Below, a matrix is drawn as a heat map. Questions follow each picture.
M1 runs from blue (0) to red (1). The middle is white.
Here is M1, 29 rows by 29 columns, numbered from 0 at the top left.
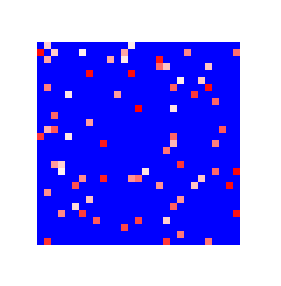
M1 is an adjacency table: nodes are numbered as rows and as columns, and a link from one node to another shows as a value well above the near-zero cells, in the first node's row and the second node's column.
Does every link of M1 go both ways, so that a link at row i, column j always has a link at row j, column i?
yes
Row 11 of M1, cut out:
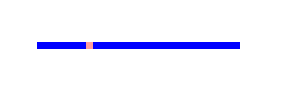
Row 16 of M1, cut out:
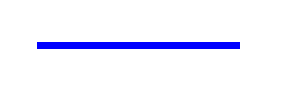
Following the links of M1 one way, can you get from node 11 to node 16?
no
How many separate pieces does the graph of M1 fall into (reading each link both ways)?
2
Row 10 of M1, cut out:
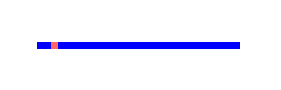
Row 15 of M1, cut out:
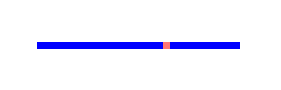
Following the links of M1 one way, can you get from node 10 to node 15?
yes
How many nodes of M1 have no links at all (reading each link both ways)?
1
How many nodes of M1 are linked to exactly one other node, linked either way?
7
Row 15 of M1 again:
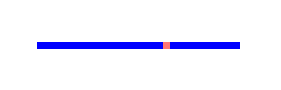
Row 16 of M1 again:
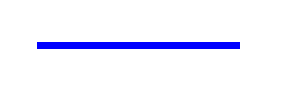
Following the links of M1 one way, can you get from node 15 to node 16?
no
